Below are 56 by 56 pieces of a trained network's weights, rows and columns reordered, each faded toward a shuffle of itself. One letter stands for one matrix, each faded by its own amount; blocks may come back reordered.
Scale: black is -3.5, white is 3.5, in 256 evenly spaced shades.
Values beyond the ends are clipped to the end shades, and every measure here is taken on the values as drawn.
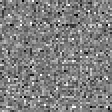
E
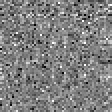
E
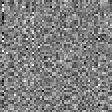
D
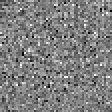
E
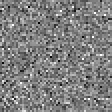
E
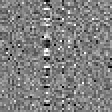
D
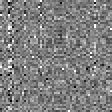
D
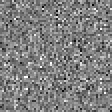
E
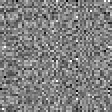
D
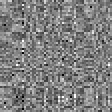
D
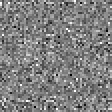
E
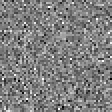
E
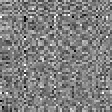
D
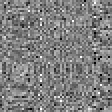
D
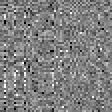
D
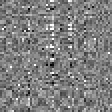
D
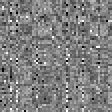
D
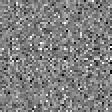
E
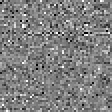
E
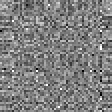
D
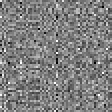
D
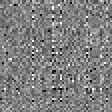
D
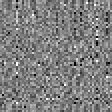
D
